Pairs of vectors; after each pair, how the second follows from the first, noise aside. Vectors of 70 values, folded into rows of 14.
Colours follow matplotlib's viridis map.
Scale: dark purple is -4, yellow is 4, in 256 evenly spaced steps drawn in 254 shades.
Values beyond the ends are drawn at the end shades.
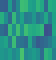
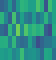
copied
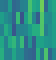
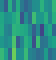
reversed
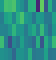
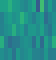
shrunk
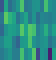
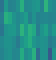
shrunk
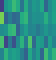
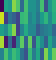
scaled up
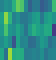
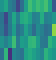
negated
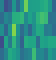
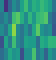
copied
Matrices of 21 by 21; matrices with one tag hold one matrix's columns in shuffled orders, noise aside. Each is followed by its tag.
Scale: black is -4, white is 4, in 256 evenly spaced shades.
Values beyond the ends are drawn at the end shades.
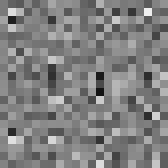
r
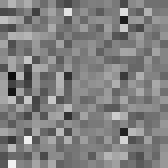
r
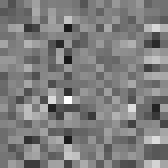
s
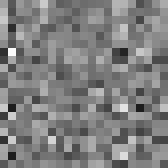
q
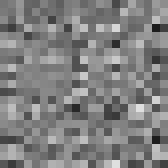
s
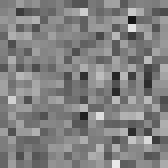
r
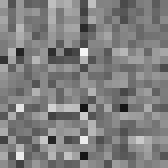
q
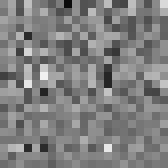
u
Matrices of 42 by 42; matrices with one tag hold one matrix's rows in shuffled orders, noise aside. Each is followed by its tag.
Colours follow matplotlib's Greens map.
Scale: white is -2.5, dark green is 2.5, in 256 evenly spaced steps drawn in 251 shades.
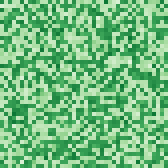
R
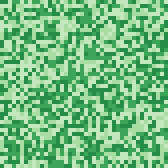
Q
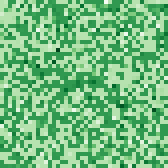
R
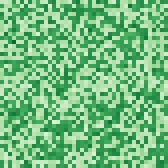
R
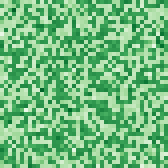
R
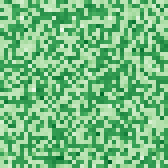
R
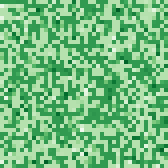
R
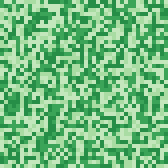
Q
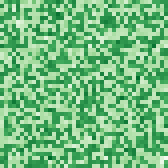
Q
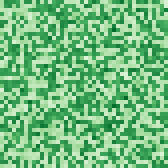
Q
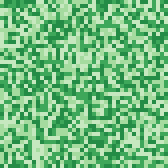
R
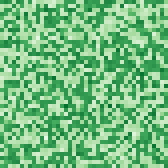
Q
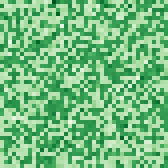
Q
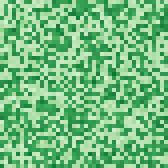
Q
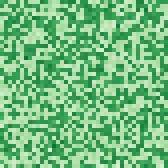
Q
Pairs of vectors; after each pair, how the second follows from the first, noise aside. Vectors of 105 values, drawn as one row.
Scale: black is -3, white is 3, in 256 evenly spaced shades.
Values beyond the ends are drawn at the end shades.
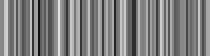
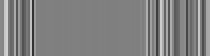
partly zeroed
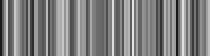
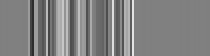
partly zeroed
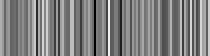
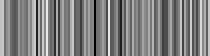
copied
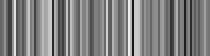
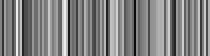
shuffled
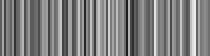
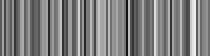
copied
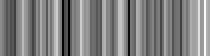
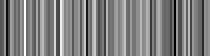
shuffled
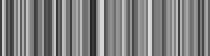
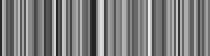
copied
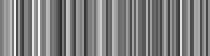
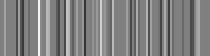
partly zeroed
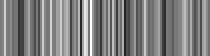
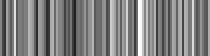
shuffled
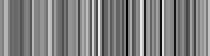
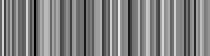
shuffled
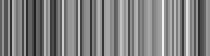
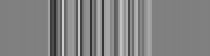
partly zeroed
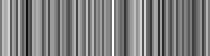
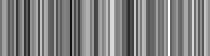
shuffled
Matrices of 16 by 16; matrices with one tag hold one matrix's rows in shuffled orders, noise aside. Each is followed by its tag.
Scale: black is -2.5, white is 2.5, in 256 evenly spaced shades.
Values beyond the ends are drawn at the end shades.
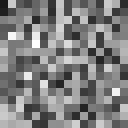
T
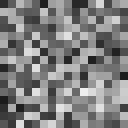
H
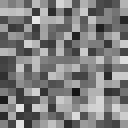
H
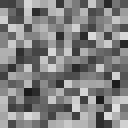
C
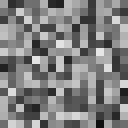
T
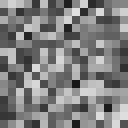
H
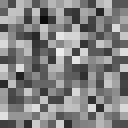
T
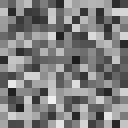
C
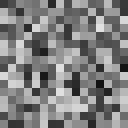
T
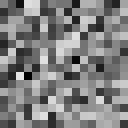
H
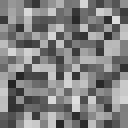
C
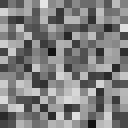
T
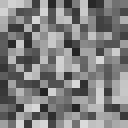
H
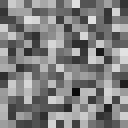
C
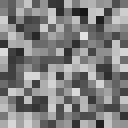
C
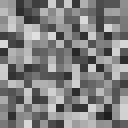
C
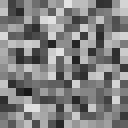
C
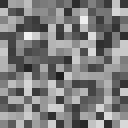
C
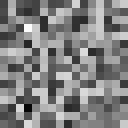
H
